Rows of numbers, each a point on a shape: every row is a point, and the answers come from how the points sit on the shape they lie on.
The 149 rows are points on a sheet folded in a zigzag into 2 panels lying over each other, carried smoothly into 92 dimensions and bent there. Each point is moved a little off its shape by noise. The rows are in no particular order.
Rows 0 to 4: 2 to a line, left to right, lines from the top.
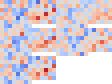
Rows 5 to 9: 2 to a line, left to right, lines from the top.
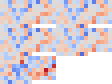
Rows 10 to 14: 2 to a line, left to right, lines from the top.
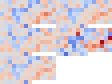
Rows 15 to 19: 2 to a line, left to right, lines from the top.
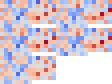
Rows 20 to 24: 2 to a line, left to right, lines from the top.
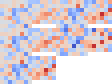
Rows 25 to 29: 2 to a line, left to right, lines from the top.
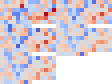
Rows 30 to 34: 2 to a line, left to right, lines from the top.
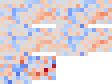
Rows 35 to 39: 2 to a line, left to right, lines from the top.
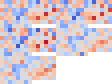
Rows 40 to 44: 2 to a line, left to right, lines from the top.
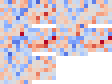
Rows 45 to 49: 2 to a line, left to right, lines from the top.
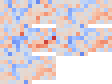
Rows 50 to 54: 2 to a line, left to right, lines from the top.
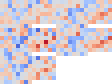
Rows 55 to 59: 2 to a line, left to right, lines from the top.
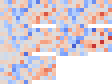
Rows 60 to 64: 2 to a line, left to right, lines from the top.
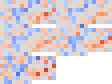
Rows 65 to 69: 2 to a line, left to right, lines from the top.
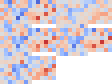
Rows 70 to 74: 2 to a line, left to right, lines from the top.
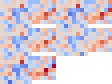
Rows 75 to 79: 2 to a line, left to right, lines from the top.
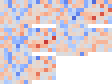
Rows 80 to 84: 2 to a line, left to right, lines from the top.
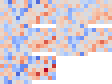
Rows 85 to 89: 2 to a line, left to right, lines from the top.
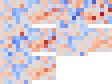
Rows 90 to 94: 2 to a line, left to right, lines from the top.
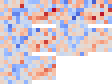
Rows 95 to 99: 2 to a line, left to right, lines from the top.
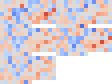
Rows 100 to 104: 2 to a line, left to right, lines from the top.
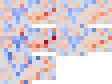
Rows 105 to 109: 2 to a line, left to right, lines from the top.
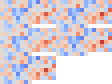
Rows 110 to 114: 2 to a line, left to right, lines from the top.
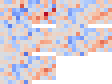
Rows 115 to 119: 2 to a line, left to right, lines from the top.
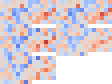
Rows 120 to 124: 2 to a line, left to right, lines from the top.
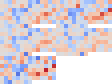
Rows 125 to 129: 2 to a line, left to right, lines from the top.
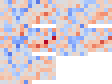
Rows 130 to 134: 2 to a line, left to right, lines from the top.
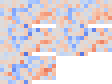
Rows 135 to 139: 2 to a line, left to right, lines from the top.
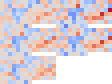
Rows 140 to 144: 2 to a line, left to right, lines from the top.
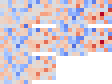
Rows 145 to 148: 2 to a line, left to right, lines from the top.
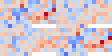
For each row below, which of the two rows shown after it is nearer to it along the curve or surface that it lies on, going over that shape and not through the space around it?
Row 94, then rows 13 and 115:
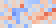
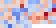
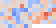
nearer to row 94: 13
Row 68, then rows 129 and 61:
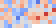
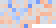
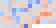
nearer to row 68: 129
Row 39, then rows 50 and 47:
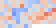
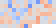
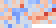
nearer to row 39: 47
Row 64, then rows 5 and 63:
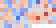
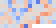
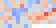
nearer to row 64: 63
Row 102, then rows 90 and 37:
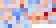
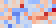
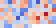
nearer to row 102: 90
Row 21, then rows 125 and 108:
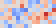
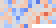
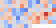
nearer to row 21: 108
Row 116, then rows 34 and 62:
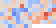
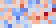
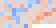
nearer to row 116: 34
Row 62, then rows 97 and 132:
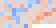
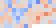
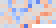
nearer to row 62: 97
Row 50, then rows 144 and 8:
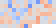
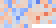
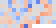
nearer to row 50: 144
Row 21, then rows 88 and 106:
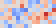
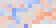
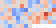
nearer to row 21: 106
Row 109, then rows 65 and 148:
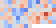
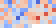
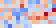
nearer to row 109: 148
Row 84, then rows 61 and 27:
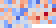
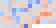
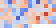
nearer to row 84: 27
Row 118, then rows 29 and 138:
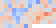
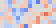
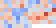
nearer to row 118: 138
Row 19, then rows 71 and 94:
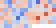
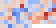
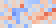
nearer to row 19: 94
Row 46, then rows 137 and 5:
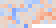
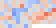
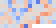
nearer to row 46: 137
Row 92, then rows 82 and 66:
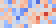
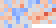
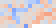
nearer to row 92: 82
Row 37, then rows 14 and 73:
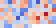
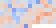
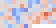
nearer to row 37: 73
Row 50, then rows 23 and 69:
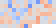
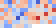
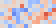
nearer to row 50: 23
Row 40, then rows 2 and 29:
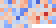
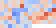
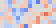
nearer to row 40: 29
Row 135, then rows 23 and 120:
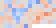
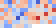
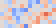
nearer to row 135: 23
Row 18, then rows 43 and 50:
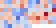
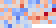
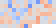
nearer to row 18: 43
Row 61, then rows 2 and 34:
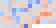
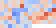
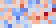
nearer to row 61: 34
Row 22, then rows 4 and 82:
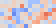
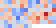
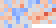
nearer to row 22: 4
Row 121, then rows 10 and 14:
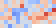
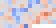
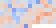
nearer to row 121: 14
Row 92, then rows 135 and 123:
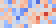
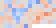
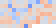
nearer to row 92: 135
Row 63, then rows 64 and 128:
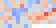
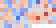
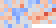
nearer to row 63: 128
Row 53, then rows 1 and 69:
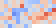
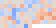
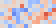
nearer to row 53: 1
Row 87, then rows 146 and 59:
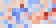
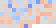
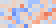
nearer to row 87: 59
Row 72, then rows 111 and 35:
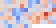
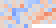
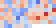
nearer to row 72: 35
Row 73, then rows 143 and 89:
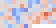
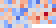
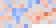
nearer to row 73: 143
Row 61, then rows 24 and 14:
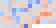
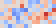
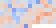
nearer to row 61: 24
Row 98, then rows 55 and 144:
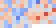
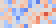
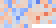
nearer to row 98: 144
